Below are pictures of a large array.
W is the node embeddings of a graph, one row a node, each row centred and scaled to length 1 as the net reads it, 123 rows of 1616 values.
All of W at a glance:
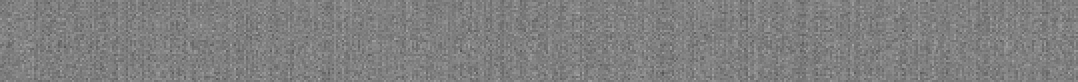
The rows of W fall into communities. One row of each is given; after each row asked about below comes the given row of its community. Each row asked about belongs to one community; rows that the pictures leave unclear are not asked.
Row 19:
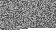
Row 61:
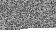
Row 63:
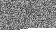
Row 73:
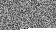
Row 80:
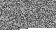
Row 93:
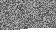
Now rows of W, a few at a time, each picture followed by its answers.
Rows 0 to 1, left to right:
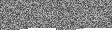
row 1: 61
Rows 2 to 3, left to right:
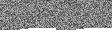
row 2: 80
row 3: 93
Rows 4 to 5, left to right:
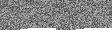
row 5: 73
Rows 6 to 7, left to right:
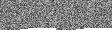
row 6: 63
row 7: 93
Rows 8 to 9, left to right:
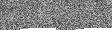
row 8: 61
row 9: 80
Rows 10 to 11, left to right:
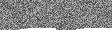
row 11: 19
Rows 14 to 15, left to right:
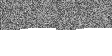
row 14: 61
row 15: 61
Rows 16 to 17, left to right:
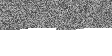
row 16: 80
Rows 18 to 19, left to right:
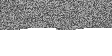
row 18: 93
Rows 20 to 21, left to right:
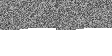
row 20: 19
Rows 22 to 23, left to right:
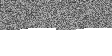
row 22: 63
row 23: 93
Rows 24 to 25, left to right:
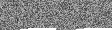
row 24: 80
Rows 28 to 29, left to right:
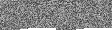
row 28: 80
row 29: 73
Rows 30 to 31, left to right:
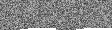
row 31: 63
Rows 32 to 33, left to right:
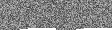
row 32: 63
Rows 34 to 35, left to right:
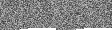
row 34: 80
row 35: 93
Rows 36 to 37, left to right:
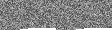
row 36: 63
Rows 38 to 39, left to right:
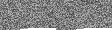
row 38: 19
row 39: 73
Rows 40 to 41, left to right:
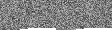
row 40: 63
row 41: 93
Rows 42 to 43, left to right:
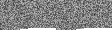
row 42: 93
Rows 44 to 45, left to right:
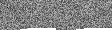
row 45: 93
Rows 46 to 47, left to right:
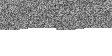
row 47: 80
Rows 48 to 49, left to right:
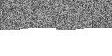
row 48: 61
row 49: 19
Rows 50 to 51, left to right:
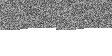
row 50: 63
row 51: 93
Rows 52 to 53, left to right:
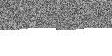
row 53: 93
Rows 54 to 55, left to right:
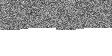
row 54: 63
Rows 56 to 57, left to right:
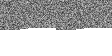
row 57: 63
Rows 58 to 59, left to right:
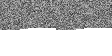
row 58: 19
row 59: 93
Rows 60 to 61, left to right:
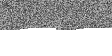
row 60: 73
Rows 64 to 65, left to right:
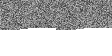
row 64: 19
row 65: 73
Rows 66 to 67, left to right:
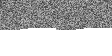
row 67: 63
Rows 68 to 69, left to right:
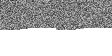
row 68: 93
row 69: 19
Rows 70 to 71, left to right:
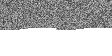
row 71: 19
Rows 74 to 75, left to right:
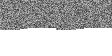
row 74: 19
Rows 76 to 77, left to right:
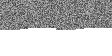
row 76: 93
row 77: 93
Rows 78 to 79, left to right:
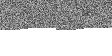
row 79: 63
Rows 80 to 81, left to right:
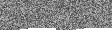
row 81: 73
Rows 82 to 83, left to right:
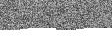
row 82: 19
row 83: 63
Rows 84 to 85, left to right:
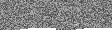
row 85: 80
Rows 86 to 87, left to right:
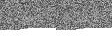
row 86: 61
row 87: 61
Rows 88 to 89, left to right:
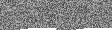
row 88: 93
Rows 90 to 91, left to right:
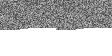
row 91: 73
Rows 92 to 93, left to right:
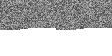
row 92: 63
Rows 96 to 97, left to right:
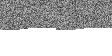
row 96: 63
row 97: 80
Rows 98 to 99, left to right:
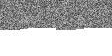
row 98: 61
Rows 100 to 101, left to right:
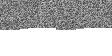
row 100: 80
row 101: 19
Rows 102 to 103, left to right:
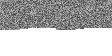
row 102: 93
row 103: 80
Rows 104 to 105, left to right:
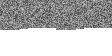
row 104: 80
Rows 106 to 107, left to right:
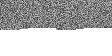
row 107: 19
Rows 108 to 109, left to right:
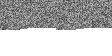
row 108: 19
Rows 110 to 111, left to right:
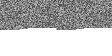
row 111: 73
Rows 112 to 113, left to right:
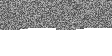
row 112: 19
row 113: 93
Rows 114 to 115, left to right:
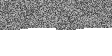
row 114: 63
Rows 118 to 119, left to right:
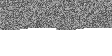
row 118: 19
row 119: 19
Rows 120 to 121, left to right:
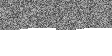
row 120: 73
